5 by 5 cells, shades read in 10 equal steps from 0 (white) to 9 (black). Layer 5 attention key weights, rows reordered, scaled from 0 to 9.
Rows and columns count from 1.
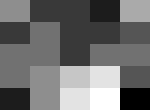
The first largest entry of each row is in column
4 1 3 5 5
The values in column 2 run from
4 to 7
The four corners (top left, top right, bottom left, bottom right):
4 3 8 9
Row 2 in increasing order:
5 6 7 7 7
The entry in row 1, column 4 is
8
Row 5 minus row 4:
3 0 -1 -1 3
